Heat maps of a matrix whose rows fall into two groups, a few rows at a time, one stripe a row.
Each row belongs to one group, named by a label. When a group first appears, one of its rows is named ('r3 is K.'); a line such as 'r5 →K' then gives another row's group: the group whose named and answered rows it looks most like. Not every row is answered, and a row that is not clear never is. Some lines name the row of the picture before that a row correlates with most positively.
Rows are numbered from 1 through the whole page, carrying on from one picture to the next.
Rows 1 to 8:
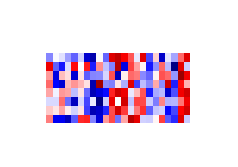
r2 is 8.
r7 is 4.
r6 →4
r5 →4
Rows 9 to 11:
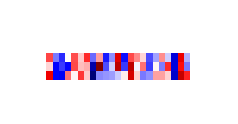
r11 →8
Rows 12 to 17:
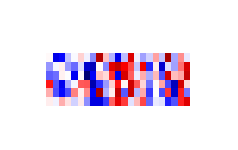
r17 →4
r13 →4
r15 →8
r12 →8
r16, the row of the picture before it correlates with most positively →10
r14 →4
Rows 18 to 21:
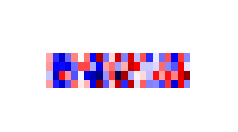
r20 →4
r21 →8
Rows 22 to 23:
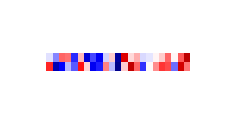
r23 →8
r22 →4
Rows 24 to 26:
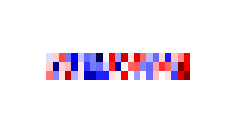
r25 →4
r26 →4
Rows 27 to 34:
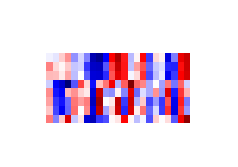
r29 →4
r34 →4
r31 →8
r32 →8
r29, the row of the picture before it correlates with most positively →26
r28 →4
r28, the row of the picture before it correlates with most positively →26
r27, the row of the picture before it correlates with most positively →26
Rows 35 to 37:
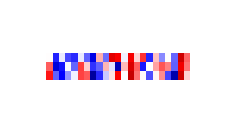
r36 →8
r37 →8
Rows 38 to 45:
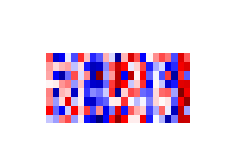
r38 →8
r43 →4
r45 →4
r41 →4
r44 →8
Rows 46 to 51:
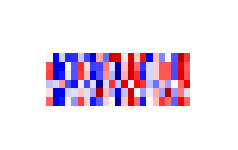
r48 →8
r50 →8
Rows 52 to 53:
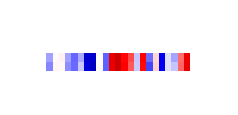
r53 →4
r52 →4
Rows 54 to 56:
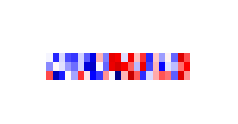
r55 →4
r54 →4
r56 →8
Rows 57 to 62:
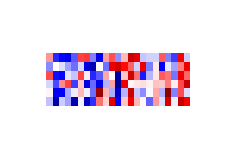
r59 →8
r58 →4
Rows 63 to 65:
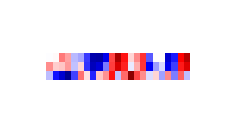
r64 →4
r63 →4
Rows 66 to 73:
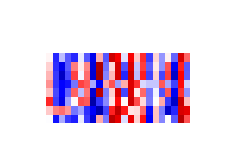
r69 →8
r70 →8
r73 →4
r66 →4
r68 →8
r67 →8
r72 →4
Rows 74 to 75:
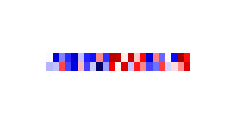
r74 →4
